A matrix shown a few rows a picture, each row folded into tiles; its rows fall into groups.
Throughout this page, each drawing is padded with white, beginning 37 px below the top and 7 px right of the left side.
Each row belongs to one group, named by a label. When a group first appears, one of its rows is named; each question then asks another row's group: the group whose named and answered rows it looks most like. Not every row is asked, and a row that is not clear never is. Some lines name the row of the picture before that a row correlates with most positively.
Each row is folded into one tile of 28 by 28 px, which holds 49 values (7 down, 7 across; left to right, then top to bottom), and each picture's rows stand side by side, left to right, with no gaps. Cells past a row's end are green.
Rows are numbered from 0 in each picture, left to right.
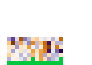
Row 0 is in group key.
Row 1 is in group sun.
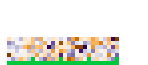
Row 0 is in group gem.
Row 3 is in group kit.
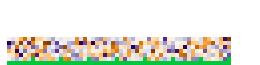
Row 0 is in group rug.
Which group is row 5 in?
sun
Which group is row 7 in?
kit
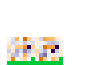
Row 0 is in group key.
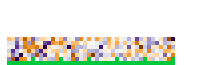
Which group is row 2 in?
rug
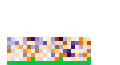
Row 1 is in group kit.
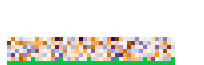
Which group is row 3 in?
kit
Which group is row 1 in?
kit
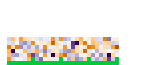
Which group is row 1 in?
rug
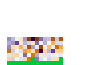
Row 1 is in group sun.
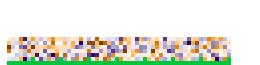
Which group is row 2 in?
key
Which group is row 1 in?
rug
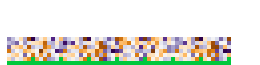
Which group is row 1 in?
sun
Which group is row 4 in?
kit
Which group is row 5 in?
sun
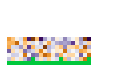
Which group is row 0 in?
kit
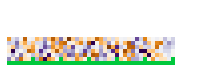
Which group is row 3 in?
gem
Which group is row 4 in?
sun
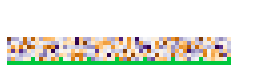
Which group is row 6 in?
sun
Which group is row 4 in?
sun
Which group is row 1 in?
key
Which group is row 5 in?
rug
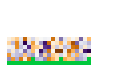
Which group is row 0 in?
key
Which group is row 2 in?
sun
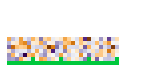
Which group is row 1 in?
key
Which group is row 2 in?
kit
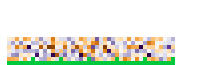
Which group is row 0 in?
key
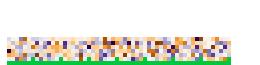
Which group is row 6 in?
kit
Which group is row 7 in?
key
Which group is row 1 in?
gem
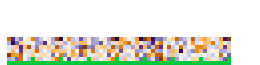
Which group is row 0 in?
gem
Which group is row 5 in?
gem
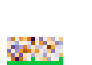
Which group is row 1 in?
key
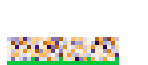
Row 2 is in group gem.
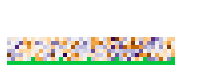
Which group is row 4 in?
rug
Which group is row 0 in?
gem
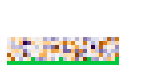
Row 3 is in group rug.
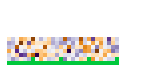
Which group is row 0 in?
rug
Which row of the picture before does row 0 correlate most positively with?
3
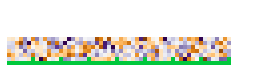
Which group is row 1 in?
sun
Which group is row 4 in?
kit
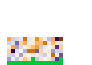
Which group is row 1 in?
kit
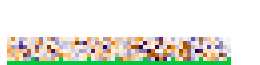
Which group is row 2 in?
rug
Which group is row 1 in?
key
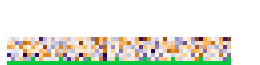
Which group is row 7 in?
kit
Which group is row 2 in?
rug
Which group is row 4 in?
kit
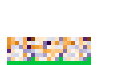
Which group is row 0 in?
kit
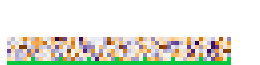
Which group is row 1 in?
kit
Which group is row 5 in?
key
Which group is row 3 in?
rug
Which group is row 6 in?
rug
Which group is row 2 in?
sun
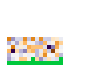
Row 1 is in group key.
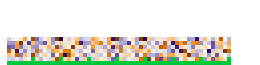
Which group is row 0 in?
rug
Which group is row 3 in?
kit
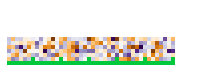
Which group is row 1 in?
rug
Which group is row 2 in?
sun
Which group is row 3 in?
kit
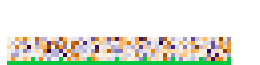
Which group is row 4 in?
kit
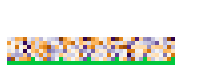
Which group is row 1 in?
sun
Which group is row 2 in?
kit
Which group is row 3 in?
kit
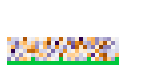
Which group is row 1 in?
rug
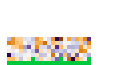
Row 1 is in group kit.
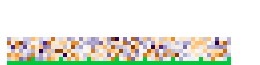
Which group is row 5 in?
rug
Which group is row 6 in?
gem
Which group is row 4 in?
key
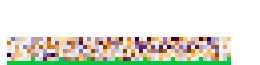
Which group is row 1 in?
rug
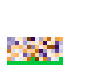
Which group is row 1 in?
key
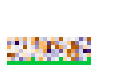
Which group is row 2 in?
sun
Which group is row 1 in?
sun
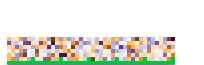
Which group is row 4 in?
rug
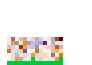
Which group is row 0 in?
key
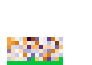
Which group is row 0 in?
kit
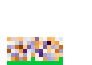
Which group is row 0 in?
key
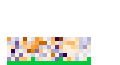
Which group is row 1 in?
kit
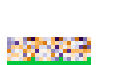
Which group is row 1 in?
kit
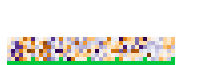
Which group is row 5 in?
gem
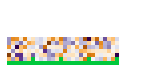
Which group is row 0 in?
gem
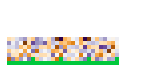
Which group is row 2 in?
kit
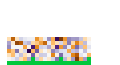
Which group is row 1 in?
kit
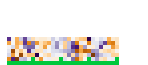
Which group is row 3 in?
gem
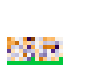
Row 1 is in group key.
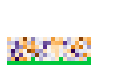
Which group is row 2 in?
rug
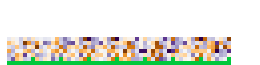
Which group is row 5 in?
sun
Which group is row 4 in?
sun
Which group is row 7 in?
sun
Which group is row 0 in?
rug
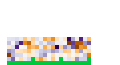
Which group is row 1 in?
key
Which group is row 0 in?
gem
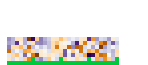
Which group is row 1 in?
gem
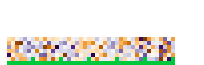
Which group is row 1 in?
key
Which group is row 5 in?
rug
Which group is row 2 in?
gem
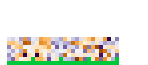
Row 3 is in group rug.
